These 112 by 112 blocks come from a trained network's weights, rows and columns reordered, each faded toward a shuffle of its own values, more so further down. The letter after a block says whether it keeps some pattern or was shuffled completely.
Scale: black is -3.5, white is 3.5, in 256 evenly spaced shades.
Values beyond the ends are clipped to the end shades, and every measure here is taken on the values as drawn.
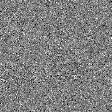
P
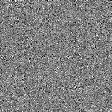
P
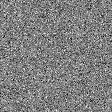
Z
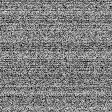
P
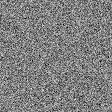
Z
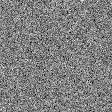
Z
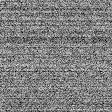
P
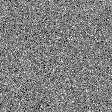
Z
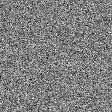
Z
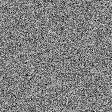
Z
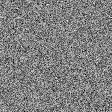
Z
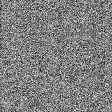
P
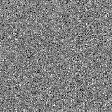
P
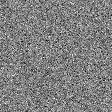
Z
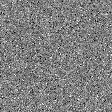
Z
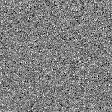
P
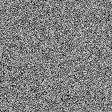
Z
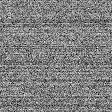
P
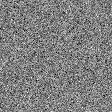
Z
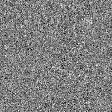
P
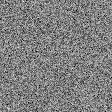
Z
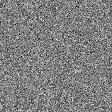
Z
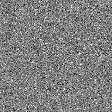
P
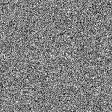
P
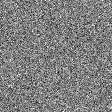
Z
